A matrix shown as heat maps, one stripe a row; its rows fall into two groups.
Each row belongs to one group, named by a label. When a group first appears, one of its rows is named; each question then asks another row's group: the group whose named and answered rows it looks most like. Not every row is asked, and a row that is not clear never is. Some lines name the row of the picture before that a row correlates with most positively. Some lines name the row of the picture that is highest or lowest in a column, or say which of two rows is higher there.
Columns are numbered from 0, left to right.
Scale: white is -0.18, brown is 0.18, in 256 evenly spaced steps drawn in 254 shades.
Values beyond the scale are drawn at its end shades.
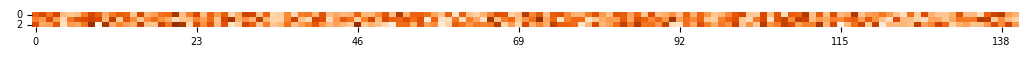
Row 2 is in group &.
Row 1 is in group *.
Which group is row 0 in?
&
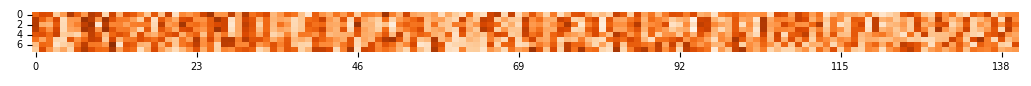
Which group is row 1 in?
&
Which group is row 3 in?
&
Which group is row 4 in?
&
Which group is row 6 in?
*
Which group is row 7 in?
*
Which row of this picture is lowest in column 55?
6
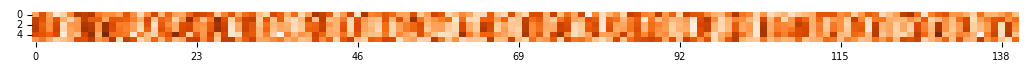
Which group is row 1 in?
&
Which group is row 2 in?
&
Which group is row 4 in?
&
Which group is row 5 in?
*
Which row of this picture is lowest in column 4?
4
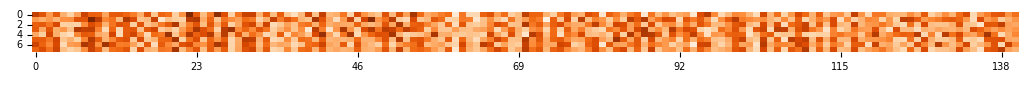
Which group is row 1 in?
*
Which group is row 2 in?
&
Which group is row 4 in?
*
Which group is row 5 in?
&
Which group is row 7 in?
&
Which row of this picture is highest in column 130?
4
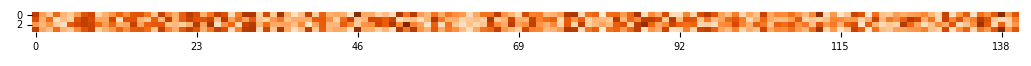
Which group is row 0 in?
&
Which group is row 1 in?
*
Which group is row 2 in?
*
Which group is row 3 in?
&
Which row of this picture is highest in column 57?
1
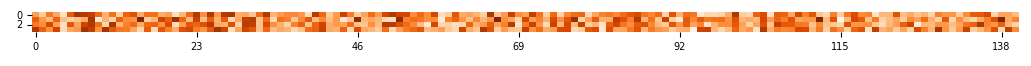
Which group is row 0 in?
*
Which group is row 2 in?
*
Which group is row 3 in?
&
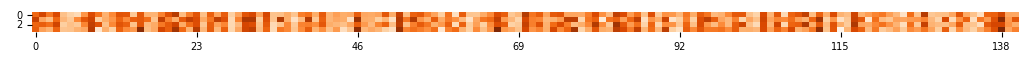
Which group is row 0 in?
&
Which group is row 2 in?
&
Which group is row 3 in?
&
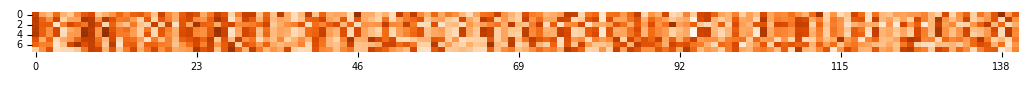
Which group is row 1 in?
&
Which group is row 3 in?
&
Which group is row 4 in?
&
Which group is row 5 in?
*
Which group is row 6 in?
*
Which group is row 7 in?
*
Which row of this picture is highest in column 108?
6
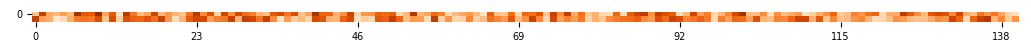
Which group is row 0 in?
*
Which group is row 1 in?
*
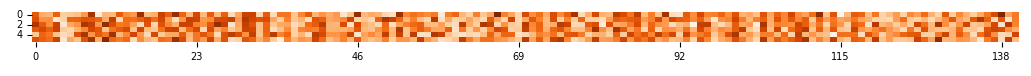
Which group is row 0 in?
&
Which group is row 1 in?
*
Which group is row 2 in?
&
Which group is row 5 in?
&
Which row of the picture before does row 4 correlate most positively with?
0
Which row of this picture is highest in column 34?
4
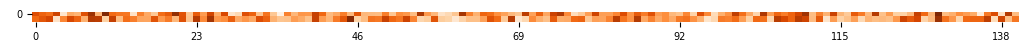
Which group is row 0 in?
&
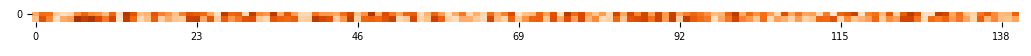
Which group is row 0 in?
*
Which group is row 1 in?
*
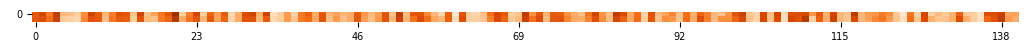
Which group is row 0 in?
&
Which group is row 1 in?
&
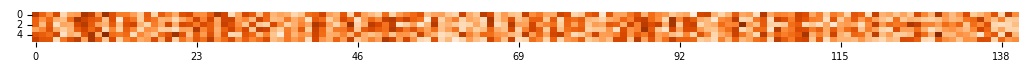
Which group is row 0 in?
&
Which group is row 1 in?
*
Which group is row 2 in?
*
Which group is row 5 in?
*
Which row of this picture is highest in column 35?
2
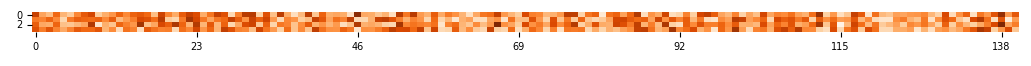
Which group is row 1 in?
*
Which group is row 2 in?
&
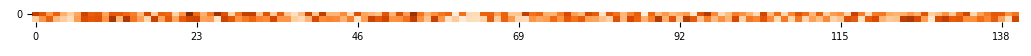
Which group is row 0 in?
&
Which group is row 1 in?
*
